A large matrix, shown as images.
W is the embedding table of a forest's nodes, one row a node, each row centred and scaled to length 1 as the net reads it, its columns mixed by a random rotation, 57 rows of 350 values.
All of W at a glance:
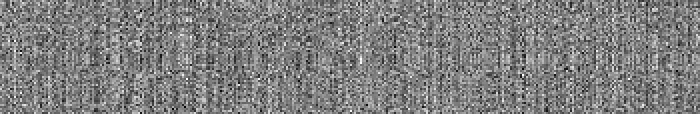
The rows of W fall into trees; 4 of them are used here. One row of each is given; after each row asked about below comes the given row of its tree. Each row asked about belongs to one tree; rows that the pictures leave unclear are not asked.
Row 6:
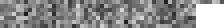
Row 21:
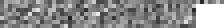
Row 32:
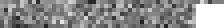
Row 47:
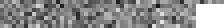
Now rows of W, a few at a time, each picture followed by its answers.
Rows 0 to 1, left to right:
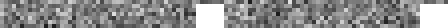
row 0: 32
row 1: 6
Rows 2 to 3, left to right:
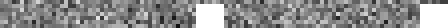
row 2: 6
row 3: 32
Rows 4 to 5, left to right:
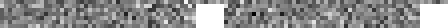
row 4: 47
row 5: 47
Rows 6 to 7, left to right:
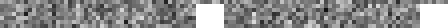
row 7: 32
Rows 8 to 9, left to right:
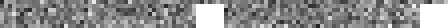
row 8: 21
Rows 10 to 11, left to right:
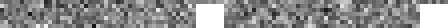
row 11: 32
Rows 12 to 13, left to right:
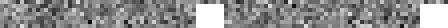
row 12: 6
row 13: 6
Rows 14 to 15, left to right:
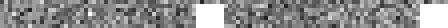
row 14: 21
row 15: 47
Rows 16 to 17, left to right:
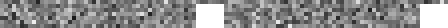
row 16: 32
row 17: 21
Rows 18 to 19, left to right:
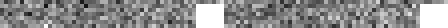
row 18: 47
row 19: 47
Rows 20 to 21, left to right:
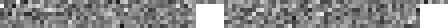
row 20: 47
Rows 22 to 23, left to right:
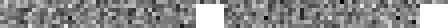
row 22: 21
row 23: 47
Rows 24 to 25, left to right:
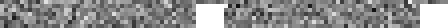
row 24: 32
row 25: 47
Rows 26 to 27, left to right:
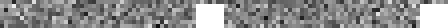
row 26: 32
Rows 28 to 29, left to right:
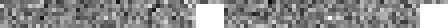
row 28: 47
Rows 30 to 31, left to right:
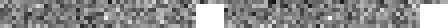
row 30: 47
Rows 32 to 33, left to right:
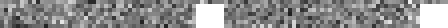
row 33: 47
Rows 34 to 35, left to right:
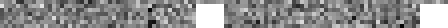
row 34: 47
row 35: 6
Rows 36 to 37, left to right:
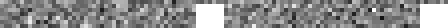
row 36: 32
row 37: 21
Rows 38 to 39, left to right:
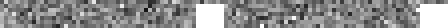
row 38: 21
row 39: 47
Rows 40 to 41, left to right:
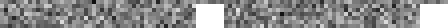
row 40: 32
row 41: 47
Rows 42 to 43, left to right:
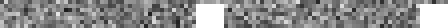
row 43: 32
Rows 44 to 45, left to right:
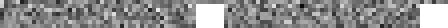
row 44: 47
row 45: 32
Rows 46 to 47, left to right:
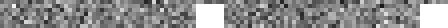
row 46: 32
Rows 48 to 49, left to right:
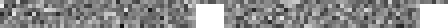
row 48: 47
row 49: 32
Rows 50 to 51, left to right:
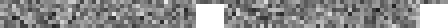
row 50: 32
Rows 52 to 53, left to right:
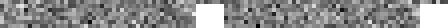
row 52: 6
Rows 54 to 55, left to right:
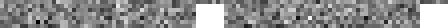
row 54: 32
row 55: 32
